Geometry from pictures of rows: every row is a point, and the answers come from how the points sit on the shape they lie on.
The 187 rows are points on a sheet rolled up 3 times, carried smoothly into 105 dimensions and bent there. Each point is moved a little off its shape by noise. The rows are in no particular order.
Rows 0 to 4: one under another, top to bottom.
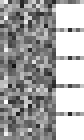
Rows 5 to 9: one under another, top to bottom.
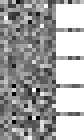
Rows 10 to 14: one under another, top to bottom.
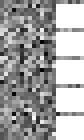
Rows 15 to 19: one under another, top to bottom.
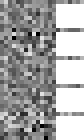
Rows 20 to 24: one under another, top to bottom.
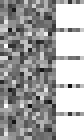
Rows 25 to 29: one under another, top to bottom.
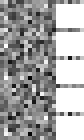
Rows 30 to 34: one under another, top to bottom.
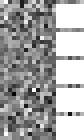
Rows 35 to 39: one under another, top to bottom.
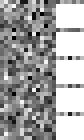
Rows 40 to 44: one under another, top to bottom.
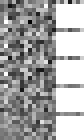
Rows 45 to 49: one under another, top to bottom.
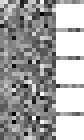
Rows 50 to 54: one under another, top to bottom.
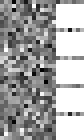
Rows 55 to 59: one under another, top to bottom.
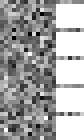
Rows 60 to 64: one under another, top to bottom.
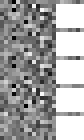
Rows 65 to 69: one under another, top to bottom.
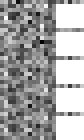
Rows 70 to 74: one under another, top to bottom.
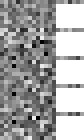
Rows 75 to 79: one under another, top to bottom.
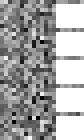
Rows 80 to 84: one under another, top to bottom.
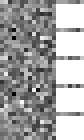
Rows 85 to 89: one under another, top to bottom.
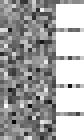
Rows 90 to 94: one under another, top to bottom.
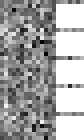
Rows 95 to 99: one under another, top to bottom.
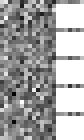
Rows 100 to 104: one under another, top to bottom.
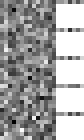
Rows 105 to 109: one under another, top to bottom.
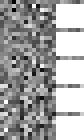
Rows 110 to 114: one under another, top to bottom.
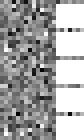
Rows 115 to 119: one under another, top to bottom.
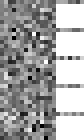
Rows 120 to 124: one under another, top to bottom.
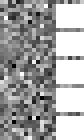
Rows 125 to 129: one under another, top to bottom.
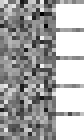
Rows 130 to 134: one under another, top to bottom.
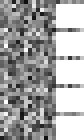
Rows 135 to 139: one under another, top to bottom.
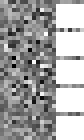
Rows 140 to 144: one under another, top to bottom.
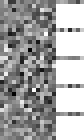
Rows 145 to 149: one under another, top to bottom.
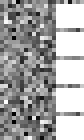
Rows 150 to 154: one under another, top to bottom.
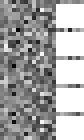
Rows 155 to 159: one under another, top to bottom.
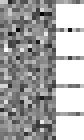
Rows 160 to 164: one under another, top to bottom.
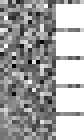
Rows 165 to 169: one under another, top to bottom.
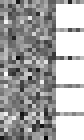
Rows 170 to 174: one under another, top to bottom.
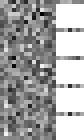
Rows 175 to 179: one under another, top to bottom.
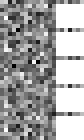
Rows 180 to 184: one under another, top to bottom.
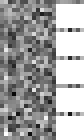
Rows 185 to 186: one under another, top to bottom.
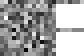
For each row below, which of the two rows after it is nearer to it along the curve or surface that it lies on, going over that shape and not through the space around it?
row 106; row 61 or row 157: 157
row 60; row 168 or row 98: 98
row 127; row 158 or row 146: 146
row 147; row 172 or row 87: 87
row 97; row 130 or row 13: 130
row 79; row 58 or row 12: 58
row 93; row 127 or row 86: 86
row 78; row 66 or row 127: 66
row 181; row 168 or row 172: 172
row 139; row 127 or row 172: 127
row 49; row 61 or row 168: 61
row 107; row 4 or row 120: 4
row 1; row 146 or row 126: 146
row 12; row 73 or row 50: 50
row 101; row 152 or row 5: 152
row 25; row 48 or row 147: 147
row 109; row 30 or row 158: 30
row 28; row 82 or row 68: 82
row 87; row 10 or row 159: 10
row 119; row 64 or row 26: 26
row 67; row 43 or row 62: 43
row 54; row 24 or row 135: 24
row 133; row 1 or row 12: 12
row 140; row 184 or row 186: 186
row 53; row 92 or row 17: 17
